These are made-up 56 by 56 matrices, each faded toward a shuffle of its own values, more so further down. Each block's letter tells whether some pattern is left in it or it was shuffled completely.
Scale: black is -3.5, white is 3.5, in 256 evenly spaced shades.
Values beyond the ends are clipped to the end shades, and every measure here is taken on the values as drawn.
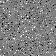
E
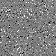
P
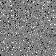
P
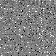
P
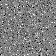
E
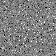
E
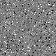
P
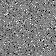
E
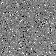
E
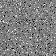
P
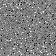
E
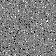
E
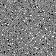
E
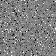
P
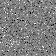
E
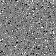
P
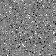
P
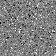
E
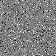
P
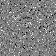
P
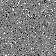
E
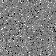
P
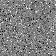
E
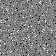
E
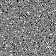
E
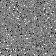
P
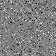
P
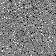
E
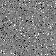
P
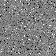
E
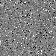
E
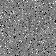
E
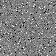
P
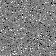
E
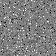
E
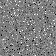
E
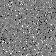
E
